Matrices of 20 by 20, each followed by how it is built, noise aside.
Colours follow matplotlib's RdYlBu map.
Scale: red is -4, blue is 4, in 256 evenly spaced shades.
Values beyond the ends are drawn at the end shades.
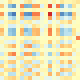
low rank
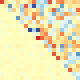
upper triangular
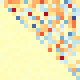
upper triangular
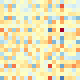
low rank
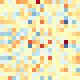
low rank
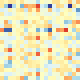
low rank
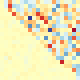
upper triangular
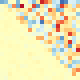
upper triangular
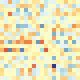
low rank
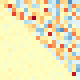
upper triangular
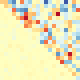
upper triangular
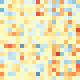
low rank
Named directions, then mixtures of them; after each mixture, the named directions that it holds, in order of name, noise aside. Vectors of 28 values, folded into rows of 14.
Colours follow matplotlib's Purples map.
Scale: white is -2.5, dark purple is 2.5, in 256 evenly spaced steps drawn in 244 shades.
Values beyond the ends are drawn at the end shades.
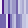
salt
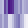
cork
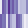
cork, salt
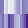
cork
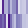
salt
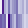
salt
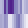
cork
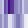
cork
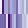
salt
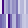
salt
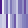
salt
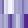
cork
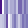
salt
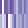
cork, salt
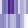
cork, salt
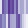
cork, salt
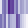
cork, salt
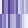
cork, salt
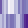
cork, salt
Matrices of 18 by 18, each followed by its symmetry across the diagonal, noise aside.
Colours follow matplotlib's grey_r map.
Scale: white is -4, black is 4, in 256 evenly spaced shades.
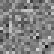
symmetric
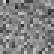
neither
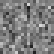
neither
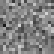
neither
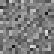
symmetric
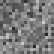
symmetric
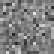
antisymmetric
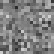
antisymmetric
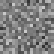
symmetric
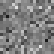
antisymmetric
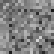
symmetric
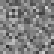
antisymmetric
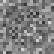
symmetric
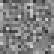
antisymmetric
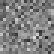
neither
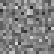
neither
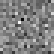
antisymmetric
